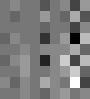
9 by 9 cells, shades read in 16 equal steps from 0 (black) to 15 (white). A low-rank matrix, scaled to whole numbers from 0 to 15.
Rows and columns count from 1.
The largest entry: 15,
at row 8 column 8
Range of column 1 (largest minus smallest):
2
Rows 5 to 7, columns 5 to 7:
8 8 8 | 2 8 12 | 7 8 9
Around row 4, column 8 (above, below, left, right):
4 10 9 11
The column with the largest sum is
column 7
